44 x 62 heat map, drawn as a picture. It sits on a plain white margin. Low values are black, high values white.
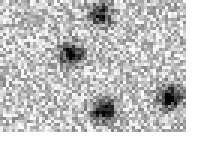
Average level on the scale: 70%. Dips: four. Slope: none.
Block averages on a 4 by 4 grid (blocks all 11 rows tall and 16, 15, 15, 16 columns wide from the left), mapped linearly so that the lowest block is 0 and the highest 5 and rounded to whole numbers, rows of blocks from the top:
4 4 1 4 | 5 0 4 5 | 4 4 4 2 | 5 4 0 2
